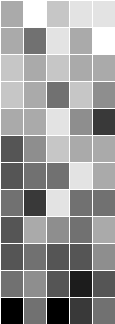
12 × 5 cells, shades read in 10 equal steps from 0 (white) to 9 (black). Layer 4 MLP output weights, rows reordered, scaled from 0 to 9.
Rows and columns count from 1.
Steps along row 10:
down up same down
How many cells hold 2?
6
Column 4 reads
1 3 3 2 4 3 1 5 5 6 8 7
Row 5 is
3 3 1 4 7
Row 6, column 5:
3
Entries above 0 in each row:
4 4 5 5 5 5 5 5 5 5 5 5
